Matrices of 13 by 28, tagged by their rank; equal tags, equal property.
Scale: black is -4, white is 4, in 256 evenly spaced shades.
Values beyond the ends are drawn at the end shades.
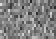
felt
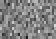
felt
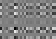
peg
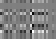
peg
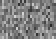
felt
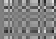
peg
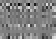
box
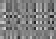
box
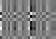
peg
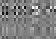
box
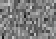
felt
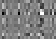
box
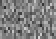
felt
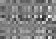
box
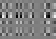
peg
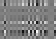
peg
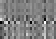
box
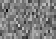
felt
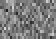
felt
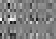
box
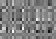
box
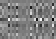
box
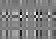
peg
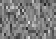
felt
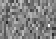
felt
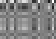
peg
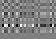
peg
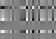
peg
